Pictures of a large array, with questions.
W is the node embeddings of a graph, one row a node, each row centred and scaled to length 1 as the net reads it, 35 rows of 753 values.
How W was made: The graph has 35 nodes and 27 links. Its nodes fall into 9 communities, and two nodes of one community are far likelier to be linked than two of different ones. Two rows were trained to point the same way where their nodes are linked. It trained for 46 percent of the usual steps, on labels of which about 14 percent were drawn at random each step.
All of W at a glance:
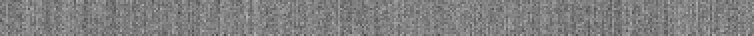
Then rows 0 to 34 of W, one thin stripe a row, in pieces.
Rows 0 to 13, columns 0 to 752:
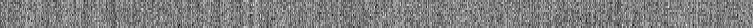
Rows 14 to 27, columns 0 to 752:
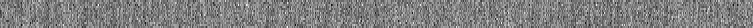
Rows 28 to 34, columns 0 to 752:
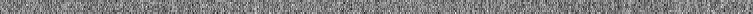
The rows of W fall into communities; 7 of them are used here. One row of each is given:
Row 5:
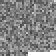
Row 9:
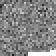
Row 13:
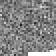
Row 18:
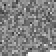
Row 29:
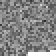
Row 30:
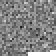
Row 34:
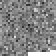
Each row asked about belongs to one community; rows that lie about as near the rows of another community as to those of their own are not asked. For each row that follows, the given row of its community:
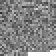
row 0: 13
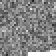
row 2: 18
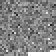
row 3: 13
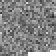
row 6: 34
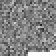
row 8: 29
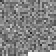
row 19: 30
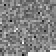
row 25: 29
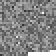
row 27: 34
